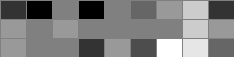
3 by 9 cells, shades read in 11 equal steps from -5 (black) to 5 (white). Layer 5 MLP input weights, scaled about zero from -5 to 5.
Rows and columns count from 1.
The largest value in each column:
1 0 1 0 1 0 5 4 1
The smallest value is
-5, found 2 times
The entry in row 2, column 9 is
1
